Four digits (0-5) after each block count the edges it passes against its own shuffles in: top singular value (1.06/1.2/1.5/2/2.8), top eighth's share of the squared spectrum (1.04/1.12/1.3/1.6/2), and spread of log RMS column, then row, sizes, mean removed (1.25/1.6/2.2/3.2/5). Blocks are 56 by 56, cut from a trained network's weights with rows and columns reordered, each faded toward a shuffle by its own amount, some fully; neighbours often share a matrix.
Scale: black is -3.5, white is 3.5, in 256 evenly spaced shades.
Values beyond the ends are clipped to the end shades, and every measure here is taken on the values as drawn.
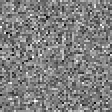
1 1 0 0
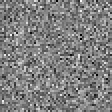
2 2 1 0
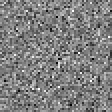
0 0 0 0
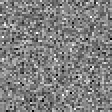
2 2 1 0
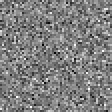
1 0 0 0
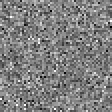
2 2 0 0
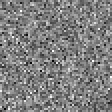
0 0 0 0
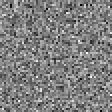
1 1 0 0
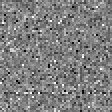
1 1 0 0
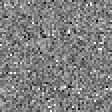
0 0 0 0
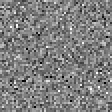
1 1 0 0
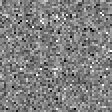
1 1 0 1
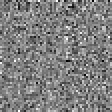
3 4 2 2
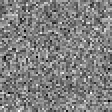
2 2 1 0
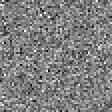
0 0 0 0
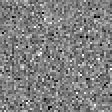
0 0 0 0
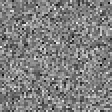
1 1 0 0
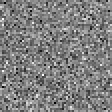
0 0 0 0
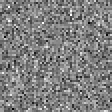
1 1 0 0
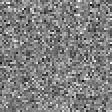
0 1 0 0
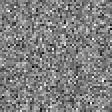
2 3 1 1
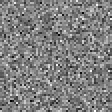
1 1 0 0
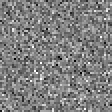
0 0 0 0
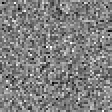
1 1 0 0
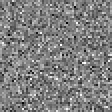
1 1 0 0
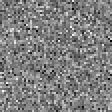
0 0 0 0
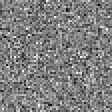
0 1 0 0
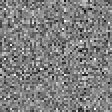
3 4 2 2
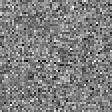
2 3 0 1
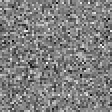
1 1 0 0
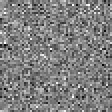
3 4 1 2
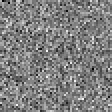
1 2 1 0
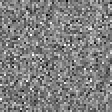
1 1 0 0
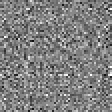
3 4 2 2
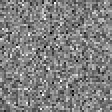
1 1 0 0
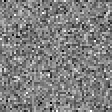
2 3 1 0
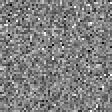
1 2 0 0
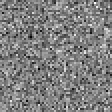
2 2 0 1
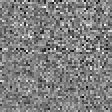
3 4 2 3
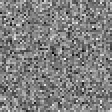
2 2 0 0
